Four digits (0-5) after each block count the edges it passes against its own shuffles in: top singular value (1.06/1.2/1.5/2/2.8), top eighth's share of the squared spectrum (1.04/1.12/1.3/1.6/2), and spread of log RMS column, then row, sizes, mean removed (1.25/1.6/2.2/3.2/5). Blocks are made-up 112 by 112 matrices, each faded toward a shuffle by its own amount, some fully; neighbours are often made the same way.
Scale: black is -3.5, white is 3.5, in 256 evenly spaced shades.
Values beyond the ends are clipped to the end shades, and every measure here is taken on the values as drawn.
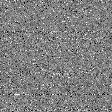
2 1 0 2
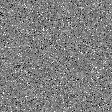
0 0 0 0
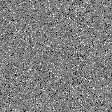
0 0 1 0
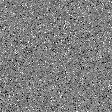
0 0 1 0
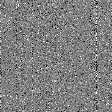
2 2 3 0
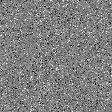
0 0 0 0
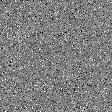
0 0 0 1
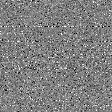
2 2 0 3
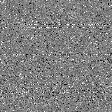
1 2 0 3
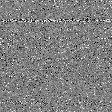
2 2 0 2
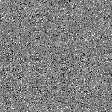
3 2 1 1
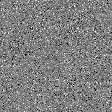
3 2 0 0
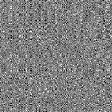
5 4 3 3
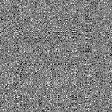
4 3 2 2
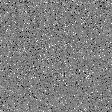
0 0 0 0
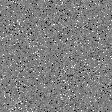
0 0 0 0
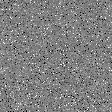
0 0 0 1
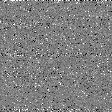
2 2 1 2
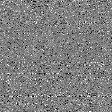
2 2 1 3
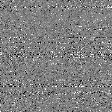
2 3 2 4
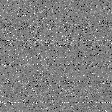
2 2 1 2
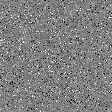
0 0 0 1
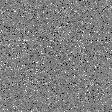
1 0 0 1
